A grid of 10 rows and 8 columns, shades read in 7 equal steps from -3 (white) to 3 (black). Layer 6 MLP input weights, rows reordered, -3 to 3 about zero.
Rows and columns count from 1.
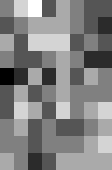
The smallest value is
-3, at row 1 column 3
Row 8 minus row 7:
-1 1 2 -1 3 1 1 1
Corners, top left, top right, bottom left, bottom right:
0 1 -1 -1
